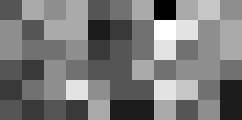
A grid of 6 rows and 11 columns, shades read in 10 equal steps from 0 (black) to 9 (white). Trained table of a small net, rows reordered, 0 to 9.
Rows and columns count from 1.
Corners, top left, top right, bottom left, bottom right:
3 5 3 1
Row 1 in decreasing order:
7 6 6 6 6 5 5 4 3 3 0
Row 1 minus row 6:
0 4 2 4 -3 3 5 -6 3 2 4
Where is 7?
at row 1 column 10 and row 5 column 9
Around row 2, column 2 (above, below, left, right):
6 4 5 6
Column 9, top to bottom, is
6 8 4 5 7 3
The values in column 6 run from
1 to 4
